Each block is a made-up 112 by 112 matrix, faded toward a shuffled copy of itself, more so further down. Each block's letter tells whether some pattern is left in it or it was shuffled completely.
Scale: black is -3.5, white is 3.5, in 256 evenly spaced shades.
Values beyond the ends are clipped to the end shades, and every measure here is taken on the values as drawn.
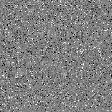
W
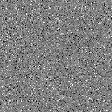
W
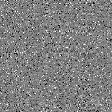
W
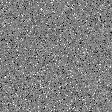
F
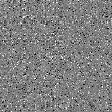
W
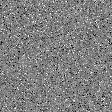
F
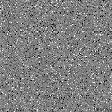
W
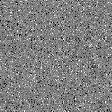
W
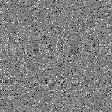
W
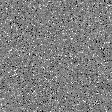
F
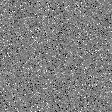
F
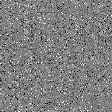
W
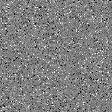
W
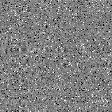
W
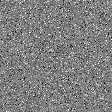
F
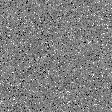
F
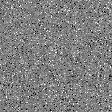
W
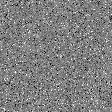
F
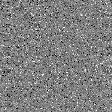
W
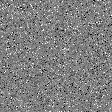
F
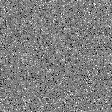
W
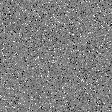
F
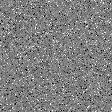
F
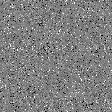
W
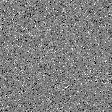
W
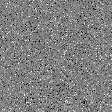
W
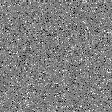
W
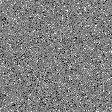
F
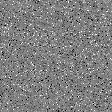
W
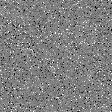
W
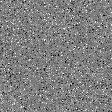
W
